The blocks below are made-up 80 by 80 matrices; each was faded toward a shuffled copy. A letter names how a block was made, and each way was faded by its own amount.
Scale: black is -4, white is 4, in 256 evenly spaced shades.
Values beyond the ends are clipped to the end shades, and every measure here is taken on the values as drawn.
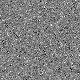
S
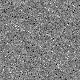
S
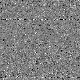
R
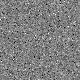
S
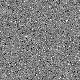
S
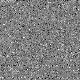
R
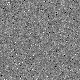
S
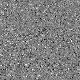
R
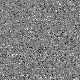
R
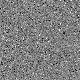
S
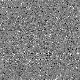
R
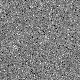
S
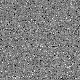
R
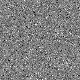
R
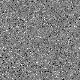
R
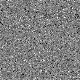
R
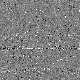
R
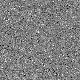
S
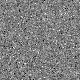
S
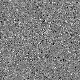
R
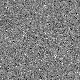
S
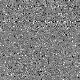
R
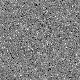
S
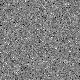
S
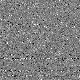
R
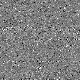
R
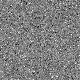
S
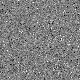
S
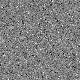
S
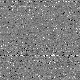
R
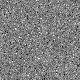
S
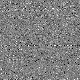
R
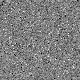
S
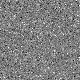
S
